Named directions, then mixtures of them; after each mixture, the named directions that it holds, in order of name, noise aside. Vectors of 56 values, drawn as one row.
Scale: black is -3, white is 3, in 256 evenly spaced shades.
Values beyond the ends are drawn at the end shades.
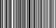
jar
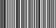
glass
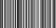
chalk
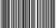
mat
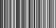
glass, jar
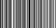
jar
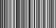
glass, jar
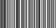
glass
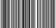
mat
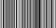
chalk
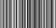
chalk, jar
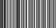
chalk, glass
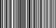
jar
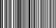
chalk, jar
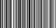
jar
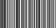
glass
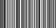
glass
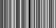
glass, jar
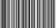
glass, mat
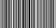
jar, mat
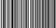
jar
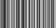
glass, mat
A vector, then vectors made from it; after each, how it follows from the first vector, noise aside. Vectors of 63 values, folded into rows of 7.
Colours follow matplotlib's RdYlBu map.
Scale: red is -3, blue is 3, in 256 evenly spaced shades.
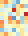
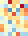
wrapped around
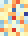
negated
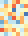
negated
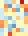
wrapped around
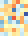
negated
